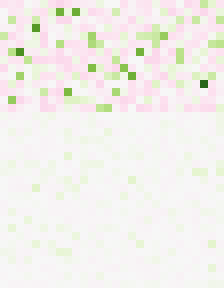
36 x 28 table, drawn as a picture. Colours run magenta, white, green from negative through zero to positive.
Histogram: skewed, a long tail of high values. Average level on the scale: 50%. Mirror symmetry: none. Stripes: none. Grain: fine. Seam: horizontal, 40% of the way down, the bottom part calmer.
